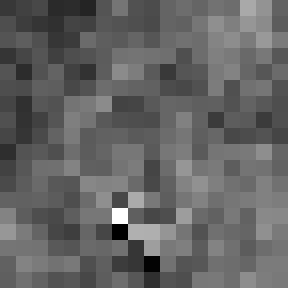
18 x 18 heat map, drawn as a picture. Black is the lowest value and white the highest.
A few values lie far out on both sides of the bulk. Overall the values sit about 40% of the way up the scale. In the bottom middle lies a patch that is rougher than the rest. The halves do not mirror each other.
